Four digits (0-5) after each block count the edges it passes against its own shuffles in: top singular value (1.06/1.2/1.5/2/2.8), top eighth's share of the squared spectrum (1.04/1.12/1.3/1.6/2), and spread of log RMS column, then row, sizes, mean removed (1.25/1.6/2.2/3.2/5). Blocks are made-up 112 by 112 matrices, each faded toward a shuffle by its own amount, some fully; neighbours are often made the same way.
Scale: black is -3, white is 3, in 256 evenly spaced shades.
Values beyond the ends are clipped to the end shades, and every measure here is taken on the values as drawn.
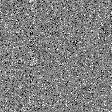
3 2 1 0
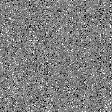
3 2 2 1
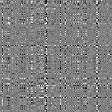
5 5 4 4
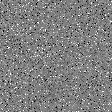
2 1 0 0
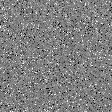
2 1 0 0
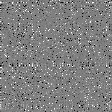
4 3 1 1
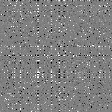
5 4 2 2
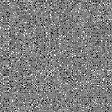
4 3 2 2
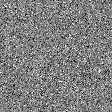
0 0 0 0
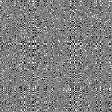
5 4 4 3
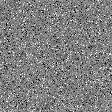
1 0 0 0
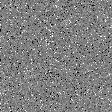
0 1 1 0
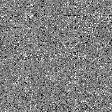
1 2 2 2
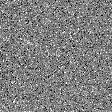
0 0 0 0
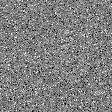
0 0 0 0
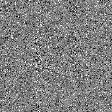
1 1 2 2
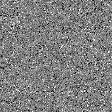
1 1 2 2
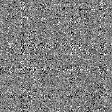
1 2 3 3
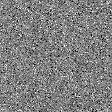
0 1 1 1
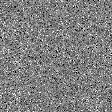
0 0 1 1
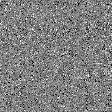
1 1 2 2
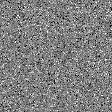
0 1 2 1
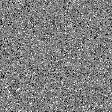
1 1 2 1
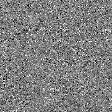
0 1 2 2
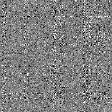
2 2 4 3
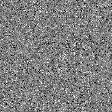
0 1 1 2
